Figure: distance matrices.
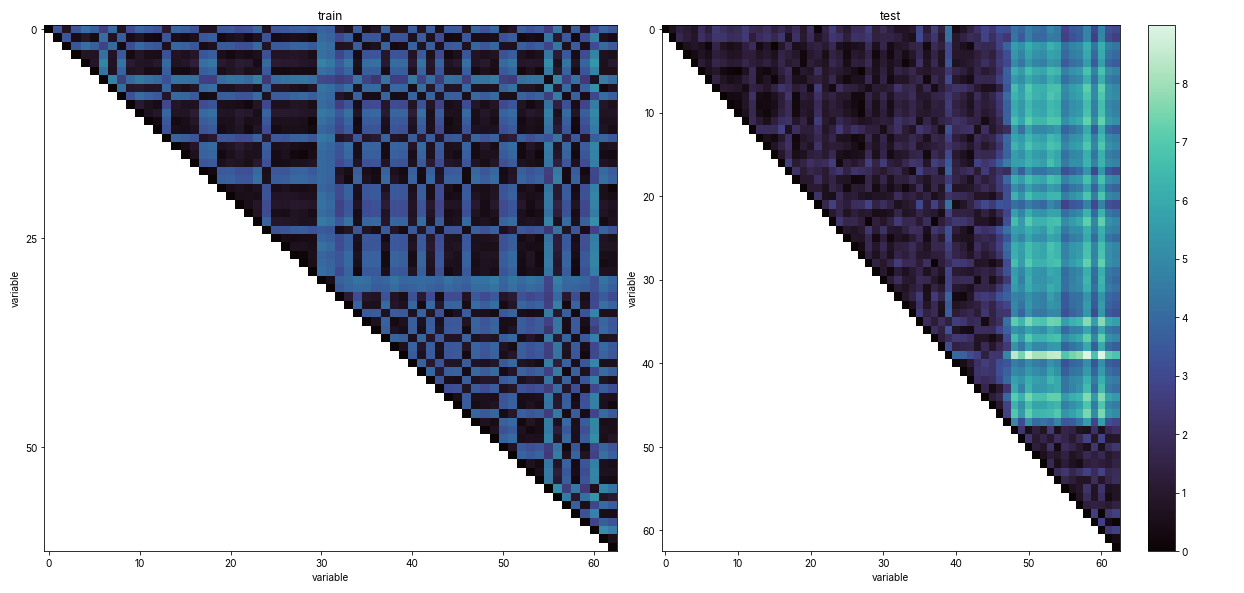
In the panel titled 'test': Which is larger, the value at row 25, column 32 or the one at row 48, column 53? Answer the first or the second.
the second
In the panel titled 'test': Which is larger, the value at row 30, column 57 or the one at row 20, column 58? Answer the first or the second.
the second
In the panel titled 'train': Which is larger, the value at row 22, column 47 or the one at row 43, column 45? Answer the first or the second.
the second
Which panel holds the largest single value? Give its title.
test
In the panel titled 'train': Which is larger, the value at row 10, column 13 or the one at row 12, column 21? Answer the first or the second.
the first
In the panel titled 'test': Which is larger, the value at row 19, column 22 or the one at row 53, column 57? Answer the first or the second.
the second
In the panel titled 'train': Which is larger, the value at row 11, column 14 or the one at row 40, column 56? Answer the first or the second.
the second
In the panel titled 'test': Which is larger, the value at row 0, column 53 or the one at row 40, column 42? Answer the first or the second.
the first
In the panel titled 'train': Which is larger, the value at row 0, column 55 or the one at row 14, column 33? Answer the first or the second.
the second
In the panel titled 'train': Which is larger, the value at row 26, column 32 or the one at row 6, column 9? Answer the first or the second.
the second
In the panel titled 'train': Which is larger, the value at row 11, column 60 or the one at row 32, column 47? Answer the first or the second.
the first
